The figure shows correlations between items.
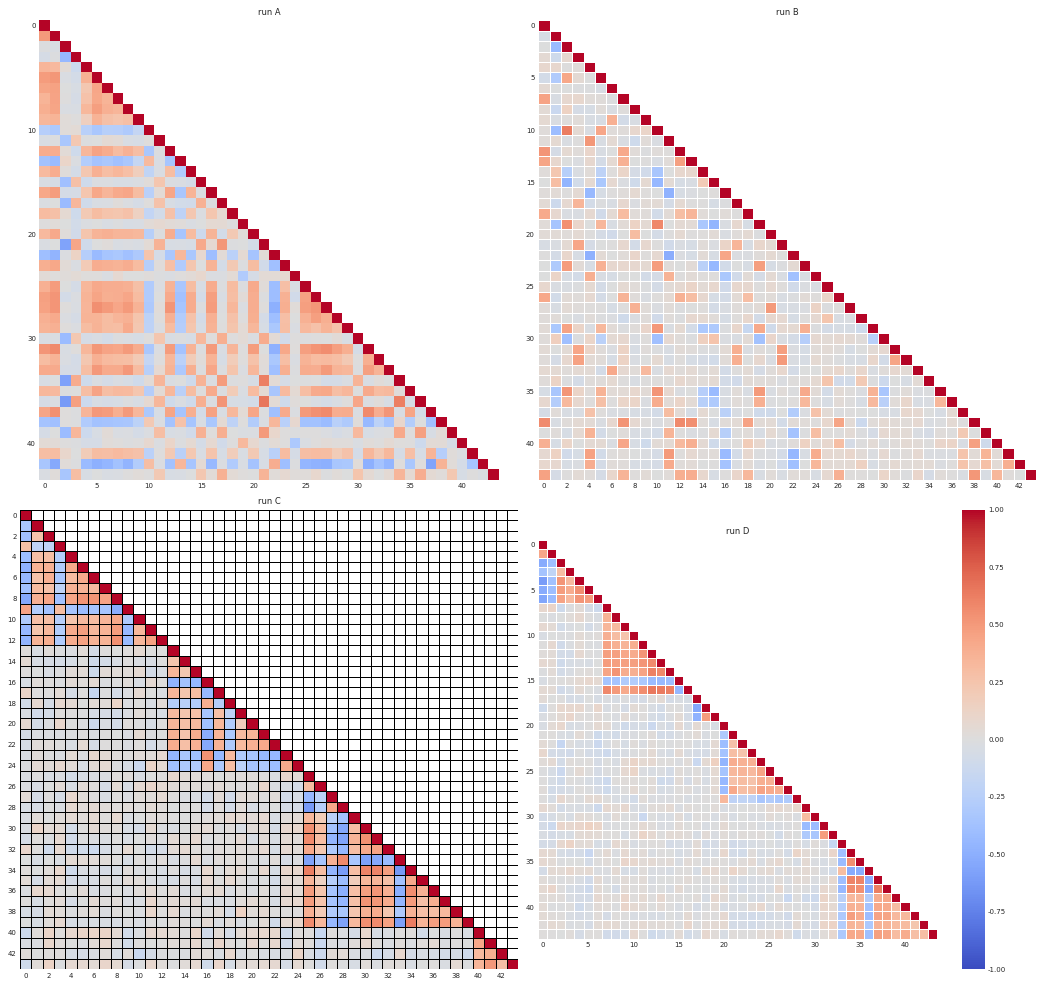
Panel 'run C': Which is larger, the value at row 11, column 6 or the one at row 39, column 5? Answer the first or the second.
the first
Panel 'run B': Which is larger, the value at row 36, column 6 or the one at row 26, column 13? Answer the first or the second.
the second
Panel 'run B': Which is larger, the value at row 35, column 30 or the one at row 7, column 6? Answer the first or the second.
the second
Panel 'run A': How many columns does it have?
44
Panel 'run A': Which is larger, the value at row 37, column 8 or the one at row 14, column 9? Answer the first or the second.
the first
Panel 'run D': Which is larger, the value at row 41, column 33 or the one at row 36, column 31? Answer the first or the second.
the second
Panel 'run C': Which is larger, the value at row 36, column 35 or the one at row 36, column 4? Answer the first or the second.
the first
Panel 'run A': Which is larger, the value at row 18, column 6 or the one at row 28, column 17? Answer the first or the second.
the first
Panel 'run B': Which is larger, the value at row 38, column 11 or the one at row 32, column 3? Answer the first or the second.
the second
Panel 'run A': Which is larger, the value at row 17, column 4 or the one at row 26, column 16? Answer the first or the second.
the second
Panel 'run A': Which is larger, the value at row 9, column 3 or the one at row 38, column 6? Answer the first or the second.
the first
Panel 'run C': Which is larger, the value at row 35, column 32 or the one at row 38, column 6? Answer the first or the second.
the first
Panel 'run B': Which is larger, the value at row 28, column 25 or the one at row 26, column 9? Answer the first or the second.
the first
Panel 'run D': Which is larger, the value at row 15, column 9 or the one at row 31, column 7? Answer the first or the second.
the second
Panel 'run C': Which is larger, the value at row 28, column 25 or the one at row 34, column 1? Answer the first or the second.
the second
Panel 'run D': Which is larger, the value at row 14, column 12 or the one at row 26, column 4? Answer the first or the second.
the first
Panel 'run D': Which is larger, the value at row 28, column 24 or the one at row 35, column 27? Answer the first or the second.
the second
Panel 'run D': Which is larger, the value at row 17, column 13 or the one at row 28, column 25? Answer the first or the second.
the first
